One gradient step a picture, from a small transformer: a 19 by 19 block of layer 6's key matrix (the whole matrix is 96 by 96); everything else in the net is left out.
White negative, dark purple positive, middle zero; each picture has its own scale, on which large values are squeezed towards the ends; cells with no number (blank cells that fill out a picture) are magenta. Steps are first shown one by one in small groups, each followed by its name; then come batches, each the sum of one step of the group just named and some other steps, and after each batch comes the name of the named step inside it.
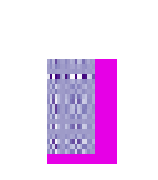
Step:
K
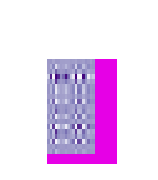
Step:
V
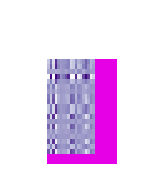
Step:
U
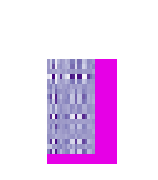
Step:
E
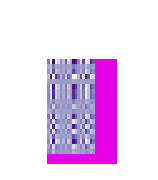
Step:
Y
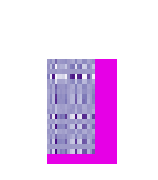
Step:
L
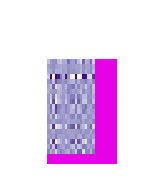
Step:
K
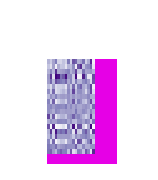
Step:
V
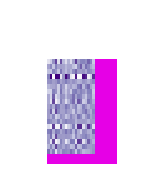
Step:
K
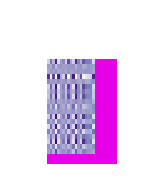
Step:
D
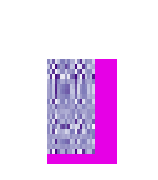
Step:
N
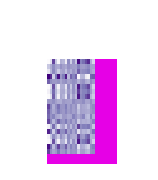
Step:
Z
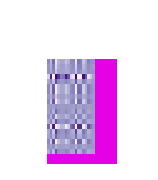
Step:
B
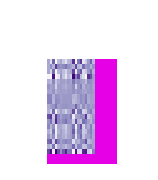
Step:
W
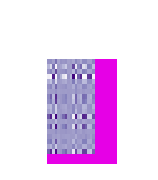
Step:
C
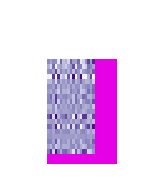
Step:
C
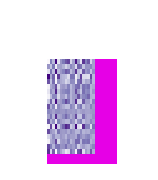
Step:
Z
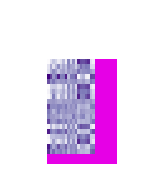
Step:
Z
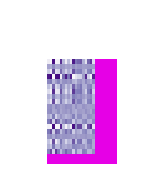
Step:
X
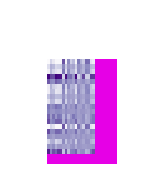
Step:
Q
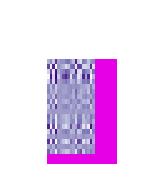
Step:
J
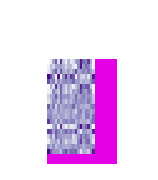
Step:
X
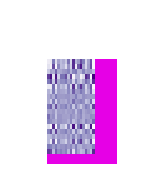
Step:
J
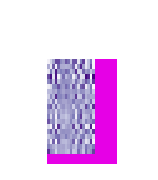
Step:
J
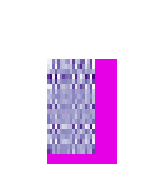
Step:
J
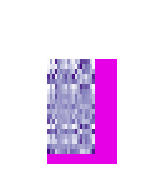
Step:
J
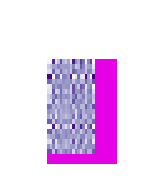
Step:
X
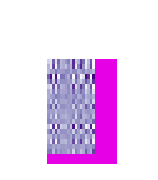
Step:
J
